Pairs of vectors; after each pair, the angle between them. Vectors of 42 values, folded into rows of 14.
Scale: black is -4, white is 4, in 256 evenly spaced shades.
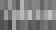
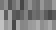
nearly opposite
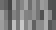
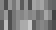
partly aligned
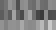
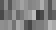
partly aligned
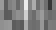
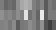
partly aligned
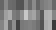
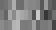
orthogonal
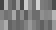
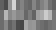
orthogonal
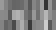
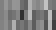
partly opposed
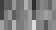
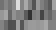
orthogonal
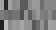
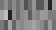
orthogonal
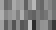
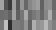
orthogonal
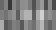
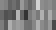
orthogonal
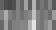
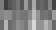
nearly parallel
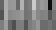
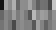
partly aligned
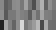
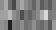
orthogonal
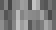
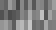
orthogonal
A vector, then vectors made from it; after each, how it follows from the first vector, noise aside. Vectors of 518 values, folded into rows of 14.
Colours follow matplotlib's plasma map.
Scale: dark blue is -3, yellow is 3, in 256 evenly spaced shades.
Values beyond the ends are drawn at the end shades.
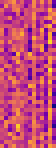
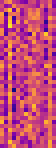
wrapped around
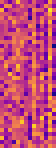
wrapped around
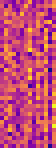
negated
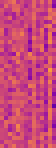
shrunk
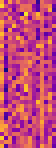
wrapped around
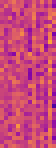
shrunk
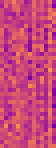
shrunk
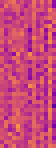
shrunk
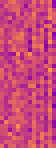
shrunk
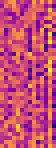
copied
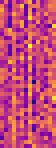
wrapped around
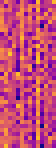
wrapped around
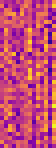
negated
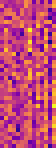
negated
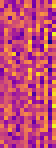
negated
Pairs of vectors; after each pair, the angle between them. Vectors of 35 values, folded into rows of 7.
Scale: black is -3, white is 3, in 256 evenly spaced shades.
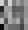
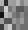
partly aligned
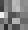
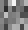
orthogonal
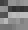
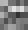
nearly opposite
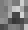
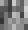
partly opposed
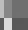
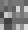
partly opposed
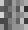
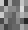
partly aligned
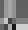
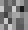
orthogonal
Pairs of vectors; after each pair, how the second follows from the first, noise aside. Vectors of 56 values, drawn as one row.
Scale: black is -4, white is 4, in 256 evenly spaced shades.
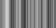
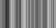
negated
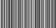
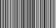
negated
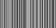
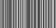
negated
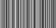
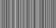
shrunk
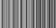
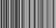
reversed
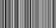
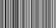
sign-scrambled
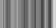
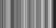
negated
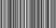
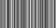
reversed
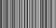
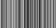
sign-scrambled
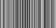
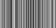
reversed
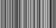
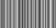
sign-scrambled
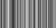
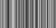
negated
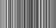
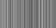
shrunk
